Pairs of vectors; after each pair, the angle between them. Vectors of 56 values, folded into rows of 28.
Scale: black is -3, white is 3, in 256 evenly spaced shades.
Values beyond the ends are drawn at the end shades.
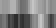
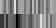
partly aligned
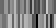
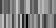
orthogonal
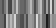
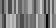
nearly parallel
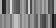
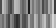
nearly opposite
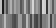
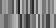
partly opposed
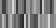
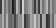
partly opposed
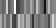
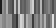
partly aligned
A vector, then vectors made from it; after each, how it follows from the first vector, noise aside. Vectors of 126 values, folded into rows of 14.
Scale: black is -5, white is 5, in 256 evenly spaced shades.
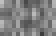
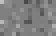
partly zeroed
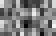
scaled up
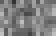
reversed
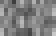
reversed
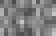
reversed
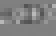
partly zeroed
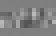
partly zeroed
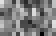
scaled up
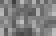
reversed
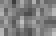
reversed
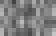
reversed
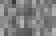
reversed
